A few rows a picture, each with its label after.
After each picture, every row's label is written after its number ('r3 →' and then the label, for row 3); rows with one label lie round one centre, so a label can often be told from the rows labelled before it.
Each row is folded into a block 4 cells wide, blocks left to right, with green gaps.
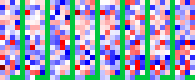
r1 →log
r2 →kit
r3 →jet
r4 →kit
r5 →kit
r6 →log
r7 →log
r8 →log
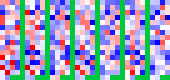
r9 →log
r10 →kit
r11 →jet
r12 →kit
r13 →jet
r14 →kit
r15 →jet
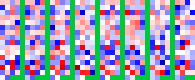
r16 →log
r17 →log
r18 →log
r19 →kit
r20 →kit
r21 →kit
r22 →kit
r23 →log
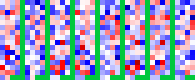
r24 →kit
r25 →jet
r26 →log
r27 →kit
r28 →jet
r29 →log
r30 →log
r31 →jet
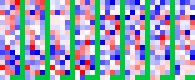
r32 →kit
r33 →kit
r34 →kit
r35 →log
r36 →jet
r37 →jet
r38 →jet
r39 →jet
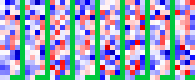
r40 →jet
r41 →jet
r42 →log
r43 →jet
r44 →kit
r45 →log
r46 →jet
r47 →kit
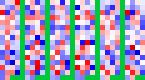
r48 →kit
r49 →log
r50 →log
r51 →log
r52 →kit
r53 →kit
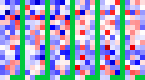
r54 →jet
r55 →jet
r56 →jet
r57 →kit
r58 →kit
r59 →kit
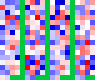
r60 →jet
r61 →log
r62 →jet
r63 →log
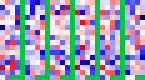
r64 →log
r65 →jet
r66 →kit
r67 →kit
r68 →kit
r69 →jet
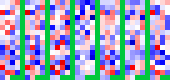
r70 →kit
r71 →kit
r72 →log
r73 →jet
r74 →kit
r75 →jet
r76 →kit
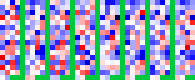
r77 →log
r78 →jet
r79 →log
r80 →kit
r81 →jet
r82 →jet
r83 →jet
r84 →jet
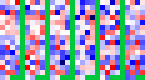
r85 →kit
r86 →log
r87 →kit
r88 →jet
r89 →log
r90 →log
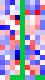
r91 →jet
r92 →kit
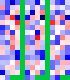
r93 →jet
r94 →jet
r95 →jet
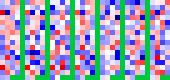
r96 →kit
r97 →kit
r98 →log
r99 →kit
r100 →jet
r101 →jet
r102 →kit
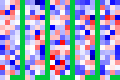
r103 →kit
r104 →jet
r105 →log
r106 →jet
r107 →jet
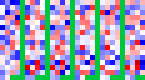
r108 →jet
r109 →log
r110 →log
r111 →kit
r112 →kit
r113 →log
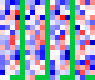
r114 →jet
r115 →jet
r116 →jet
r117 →log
